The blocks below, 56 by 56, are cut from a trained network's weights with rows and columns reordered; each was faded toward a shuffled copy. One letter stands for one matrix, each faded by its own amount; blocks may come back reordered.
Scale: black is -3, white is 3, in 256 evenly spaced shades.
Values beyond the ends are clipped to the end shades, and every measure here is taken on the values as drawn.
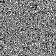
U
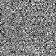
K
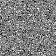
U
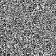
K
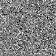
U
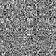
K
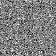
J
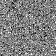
J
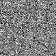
U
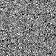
J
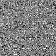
U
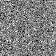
J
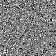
U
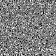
U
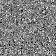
J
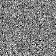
J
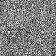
K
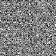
K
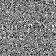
U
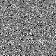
U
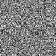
K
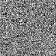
K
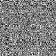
K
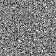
J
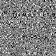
U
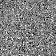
J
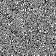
U
